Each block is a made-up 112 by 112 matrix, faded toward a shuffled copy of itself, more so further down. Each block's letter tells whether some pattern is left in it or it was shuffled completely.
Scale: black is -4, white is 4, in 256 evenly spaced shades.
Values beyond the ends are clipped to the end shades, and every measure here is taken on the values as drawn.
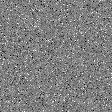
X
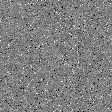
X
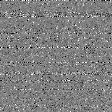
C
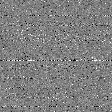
C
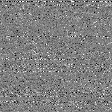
C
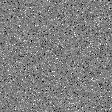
X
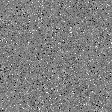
X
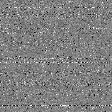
C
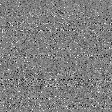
C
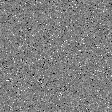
X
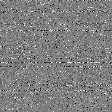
C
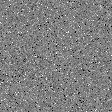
X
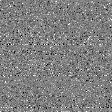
C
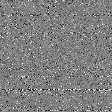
C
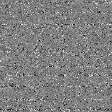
C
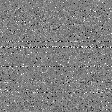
C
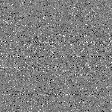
C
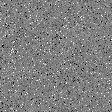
X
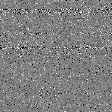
C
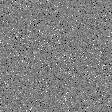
X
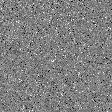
X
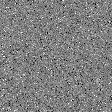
X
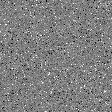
X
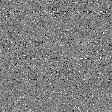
C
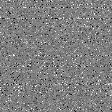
C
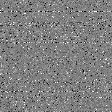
C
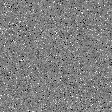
X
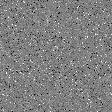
X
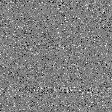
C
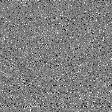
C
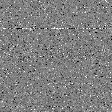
C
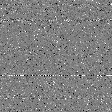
C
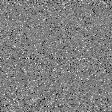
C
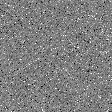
X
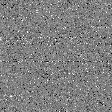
C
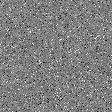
X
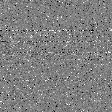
C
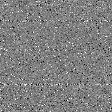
C
